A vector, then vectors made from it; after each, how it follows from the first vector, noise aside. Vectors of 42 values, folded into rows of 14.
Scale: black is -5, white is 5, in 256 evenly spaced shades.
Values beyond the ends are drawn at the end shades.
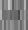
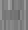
shrunk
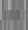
shrunk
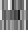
scaled up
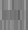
shrunk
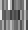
scaled up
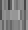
negated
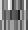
scaled up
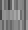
negated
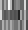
scaled up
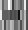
scaled up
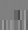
partly zeroed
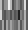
scaled up
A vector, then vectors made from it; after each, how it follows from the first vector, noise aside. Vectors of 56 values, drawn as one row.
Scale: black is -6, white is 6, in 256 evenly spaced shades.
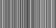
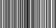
scaled up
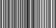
scaled up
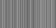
shrunk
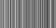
wrapped around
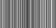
copied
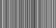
wrapped around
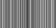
copied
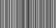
reversed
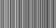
wrapped around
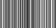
scaled up
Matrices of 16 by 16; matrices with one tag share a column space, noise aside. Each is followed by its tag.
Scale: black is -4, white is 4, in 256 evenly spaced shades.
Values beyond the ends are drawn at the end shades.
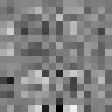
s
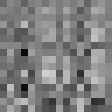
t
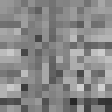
t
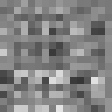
s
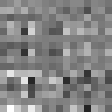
s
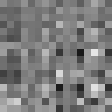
t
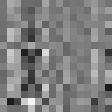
t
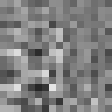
t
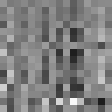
t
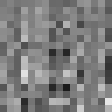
t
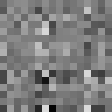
s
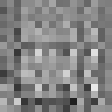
t
